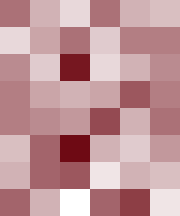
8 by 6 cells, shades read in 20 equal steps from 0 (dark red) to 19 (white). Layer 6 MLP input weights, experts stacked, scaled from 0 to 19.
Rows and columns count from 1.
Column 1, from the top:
8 16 10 9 9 14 13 7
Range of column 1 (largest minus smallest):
9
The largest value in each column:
16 15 19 17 15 17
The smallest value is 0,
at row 6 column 3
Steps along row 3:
up down up down down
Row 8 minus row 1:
-1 0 3 -1 -9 3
